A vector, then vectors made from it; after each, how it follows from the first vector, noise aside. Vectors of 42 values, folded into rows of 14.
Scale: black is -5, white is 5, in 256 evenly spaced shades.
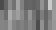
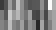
scaled up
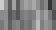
negated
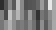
scaled up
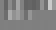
partly zeroed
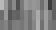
negated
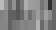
negated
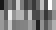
scaled up
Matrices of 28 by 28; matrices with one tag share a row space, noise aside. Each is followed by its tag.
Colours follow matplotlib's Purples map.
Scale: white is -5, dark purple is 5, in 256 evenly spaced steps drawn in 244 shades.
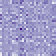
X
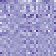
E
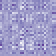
X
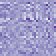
E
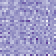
E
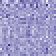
E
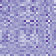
E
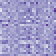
E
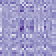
X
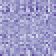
E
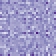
E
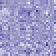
E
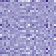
E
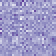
X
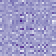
X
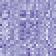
E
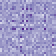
X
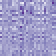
X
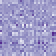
X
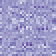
X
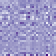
E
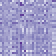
X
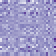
E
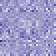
E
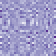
E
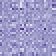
X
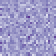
E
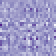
E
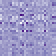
X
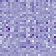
E
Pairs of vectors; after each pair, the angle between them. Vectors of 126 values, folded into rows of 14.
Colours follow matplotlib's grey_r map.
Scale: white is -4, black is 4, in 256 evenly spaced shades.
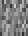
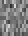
nearly parallel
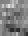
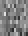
partly aligned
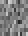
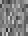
partly opposed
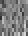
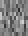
partly opposed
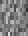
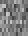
partly aligned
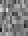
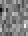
nearly opposite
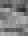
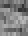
nearly parallel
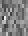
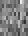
orthogonal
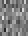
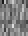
partly aligned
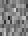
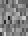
nearly parallel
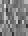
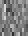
partly aligned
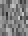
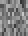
partly aligned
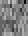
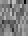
nearly parallel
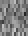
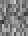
nearly parallel
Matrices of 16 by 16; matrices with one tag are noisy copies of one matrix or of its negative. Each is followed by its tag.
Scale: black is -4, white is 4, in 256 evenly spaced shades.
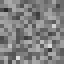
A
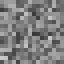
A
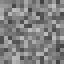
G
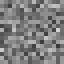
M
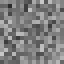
G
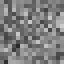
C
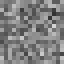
M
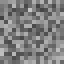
G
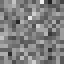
M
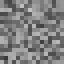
A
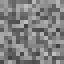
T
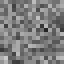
C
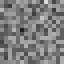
M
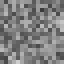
C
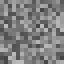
C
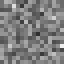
A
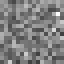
T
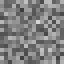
M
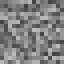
T
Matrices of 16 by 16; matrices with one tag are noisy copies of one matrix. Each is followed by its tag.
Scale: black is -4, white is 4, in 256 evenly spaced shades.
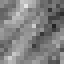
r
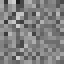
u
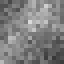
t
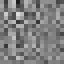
u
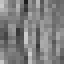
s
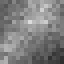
t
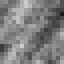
r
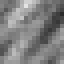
r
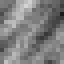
r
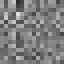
u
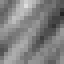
r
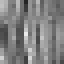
s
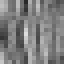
s
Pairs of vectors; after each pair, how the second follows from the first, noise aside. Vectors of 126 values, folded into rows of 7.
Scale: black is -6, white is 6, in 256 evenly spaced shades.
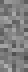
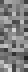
scaled up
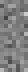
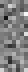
scaled up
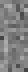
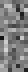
scaled up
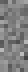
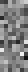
scaled up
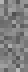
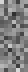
scaled up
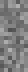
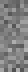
shuffled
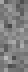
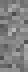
shuffled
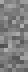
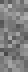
shuffled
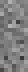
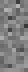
shuffled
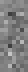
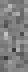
shuffled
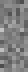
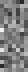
scaled up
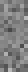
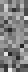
scaled up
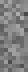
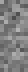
shuffled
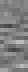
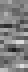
scaled up
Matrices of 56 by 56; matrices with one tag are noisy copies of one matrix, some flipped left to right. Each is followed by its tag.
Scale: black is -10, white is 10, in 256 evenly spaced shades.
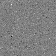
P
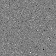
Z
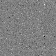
P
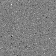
P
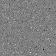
Z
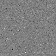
Z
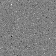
P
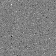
P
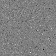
Z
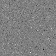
Z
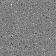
P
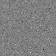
Z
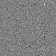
P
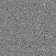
P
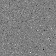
Z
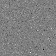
Z
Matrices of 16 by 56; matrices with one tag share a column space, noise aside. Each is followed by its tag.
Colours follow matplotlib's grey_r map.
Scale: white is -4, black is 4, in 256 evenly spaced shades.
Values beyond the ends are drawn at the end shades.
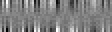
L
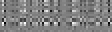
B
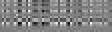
B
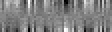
L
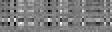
B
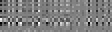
B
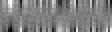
L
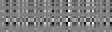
B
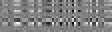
B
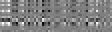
B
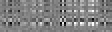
B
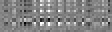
B
